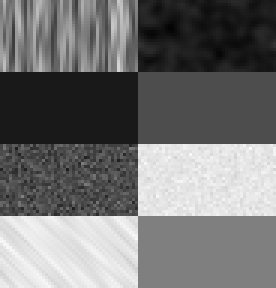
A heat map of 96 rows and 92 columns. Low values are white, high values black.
It is made of 4 by 2 panels. Panel 1,1: middling, streaked downward, strong in contrast. Panel 1,2: very high, blotchy, faint in contrast. Panel 2,1: very high, flat. Panel 2,2: high, flat. Panel 3,1: high, fine-grained. Panel 3,2: very low, fine-grained, faint in contrast. Panel 4,1: very low, slanting down to the right, faint in contrast. Panel 4,2: middling, flat.
